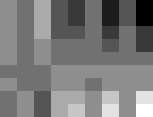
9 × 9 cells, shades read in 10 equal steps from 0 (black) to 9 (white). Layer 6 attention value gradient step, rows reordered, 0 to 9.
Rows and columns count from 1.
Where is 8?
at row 8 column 9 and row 9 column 7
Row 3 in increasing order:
2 2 3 3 4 4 4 5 6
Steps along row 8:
up down up same down up down up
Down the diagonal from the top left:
5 4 6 4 4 5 5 5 9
